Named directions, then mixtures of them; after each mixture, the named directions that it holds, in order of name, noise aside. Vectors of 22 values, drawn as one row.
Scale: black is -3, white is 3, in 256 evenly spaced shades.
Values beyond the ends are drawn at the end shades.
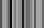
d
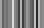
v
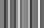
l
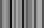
d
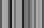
d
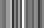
d, v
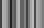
d, v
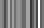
l, v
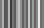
d, l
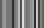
v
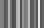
l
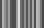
d, l, v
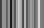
d, l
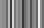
d, l, v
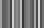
d, l, v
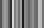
d, v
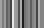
d, v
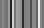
d, l, v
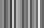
d, l, v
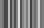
l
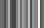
l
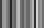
d, v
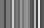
l, v
